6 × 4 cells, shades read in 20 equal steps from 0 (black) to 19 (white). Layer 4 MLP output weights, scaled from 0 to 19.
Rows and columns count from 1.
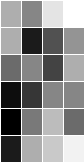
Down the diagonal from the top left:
13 2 5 10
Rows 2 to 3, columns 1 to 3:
13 2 6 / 8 10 5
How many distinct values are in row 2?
4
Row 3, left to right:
8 10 5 13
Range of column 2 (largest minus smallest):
11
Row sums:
59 32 36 25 31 48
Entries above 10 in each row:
3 2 1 0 1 3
